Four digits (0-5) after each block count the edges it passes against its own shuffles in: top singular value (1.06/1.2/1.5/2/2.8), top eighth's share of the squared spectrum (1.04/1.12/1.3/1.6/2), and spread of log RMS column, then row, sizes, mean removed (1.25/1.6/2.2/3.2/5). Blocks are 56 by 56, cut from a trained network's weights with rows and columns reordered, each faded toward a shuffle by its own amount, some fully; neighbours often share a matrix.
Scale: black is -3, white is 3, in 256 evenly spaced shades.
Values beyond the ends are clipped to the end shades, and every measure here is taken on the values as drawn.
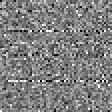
4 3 0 2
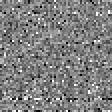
3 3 0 2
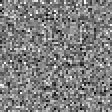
2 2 0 0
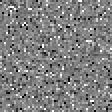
0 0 0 0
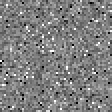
0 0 0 0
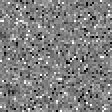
0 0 0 0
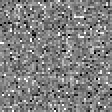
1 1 1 0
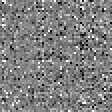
2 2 2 0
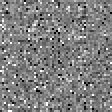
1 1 2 0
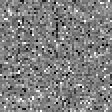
1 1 1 0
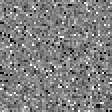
0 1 0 0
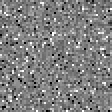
0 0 0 0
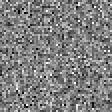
0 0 0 0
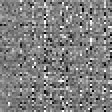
2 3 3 0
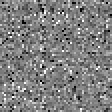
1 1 1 0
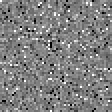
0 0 0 0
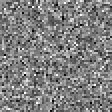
0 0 0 0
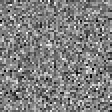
1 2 1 1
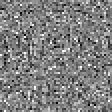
2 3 2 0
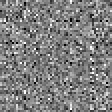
3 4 3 2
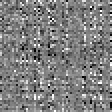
3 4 4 0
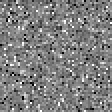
0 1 0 0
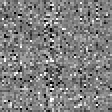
2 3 3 0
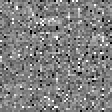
2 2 2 0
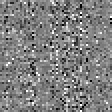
2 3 3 0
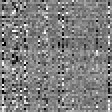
3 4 4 0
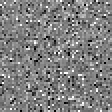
1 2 2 0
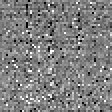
2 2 2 0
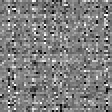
3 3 3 0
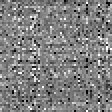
2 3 3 0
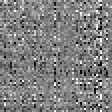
2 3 4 0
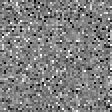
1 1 1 0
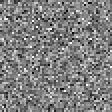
2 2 0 1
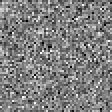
1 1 0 1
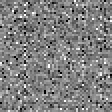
1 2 2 0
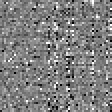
2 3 3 0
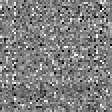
2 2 2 0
